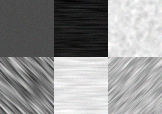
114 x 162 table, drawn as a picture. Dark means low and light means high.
It is made of 2 by 3 panels. Panel 1,1: low, flat. Panel 1,2: very low, streaked across, faint in contrast. Panel 1,3: very high, blotchy, faint in contrast. Panel 2,1: middling, slanting down to the right, strong in contrast. Panel 2,2: very high, streaked across, faint in contrast. Panel 2,3: high, slanting up to the right.
